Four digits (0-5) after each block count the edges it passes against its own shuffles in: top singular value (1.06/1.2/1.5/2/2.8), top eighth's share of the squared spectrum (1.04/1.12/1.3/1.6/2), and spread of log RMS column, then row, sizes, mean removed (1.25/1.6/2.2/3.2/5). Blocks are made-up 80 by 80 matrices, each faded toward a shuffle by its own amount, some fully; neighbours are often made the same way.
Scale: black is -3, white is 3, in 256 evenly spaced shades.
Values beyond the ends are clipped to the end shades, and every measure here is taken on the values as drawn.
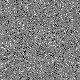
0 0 0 0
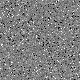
0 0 0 0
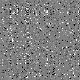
4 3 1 2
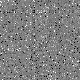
3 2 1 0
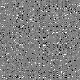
4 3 1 2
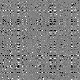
5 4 3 3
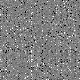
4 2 2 0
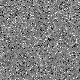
3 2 0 1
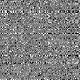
4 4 2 3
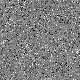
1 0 0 0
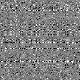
4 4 2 3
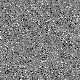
0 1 0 1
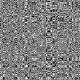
4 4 3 2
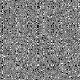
4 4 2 1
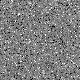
0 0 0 0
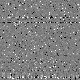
4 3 1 2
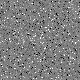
0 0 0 0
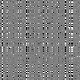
5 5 4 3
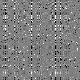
5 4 3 2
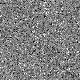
0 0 1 0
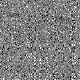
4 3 2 1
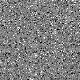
3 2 1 1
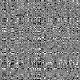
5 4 3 3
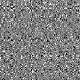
4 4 2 2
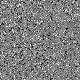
2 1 0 0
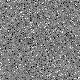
1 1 0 0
